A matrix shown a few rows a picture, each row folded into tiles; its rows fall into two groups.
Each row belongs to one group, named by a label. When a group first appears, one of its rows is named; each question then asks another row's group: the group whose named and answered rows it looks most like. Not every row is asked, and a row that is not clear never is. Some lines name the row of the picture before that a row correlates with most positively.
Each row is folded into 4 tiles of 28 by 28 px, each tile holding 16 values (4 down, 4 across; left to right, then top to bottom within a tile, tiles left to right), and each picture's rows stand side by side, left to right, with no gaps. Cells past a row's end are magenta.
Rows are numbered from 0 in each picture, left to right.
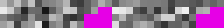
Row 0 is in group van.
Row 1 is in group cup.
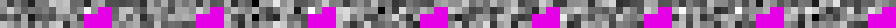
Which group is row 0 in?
van
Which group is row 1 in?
cup
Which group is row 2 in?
van
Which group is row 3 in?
cup
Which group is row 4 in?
van
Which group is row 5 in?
cup
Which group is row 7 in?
cup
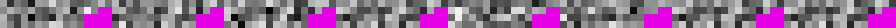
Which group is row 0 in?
van
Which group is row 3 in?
van
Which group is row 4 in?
cup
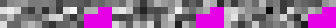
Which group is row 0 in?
cup
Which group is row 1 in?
van
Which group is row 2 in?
cup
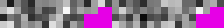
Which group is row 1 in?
van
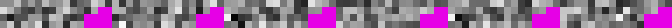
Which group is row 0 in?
van
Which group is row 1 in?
van
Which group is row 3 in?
cup
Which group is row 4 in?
van
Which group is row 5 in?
cup
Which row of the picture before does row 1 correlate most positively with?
0
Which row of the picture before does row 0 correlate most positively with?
0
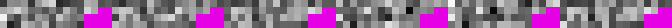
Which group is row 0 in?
cup
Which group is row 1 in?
cup
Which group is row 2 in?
cup
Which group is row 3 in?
van
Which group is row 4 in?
van
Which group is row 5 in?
cup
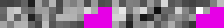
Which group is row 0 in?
cup
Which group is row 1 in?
cup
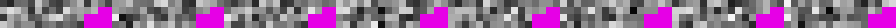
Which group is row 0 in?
cup
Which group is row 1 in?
van
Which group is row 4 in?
cup
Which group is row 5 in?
van
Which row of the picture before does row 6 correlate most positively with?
1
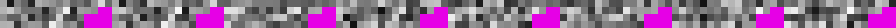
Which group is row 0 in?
van
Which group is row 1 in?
van
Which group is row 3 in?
van
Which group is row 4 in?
cup
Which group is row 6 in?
van
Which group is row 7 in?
van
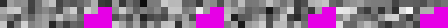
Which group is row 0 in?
cup
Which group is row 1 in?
van
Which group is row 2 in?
van
